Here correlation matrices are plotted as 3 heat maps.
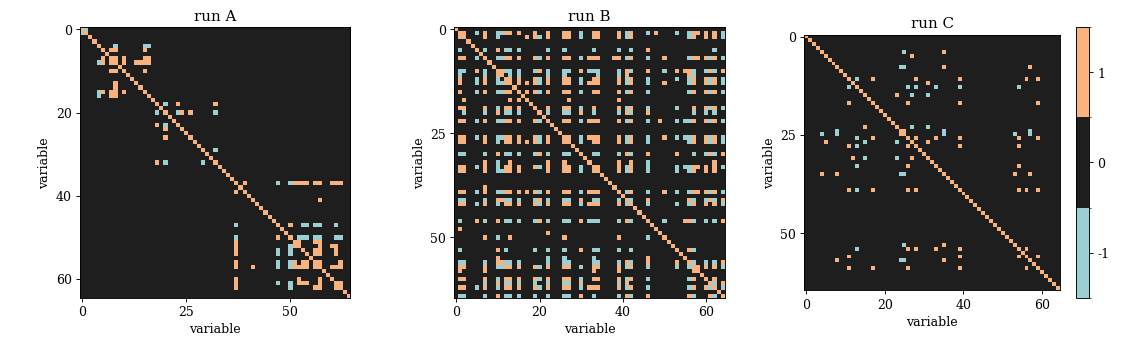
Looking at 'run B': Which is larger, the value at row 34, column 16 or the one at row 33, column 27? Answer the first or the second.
the second
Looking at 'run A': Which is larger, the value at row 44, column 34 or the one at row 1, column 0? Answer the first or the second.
the first
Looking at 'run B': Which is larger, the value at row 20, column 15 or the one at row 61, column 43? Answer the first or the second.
the second
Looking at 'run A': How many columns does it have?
65
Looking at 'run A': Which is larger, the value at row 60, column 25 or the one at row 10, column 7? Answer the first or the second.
the second
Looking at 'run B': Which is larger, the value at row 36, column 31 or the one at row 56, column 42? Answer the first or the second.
the first
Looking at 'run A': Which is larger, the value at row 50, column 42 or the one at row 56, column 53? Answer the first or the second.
the second
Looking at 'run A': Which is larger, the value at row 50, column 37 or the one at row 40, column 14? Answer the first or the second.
the second
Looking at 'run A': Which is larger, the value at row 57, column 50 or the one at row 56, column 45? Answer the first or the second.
the second
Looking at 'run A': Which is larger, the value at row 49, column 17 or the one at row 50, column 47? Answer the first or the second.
the second
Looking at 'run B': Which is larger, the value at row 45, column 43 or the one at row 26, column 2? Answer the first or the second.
the second
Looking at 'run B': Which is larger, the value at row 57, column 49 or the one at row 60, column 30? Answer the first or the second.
the first
